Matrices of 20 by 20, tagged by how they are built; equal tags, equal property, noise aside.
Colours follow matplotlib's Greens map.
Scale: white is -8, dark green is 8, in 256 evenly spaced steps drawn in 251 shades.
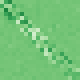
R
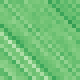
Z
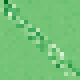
R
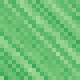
Z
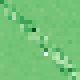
R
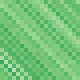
Z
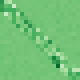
R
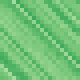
Z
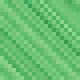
Z
